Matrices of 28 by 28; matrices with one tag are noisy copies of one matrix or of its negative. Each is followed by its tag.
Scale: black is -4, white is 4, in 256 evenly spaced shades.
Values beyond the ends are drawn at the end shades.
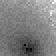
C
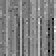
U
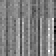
U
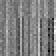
U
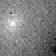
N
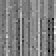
U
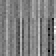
U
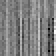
U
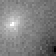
N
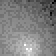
C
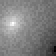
N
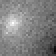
N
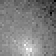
C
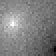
N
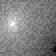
N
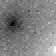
N
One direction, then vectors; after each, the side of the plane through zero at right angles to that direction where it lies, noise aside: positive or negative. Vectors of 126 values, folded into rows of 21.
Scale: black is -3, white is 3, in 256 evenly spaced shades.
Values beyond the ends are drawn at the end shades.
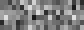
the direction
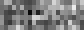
negative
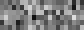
positive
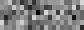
negative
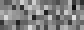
positive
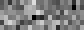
positive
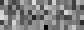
positive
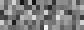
negative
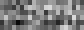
positive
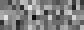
positive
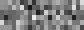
negative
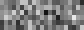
positive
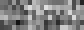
positive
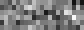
positive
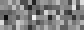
negative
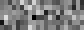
positive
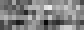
positive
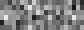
positive
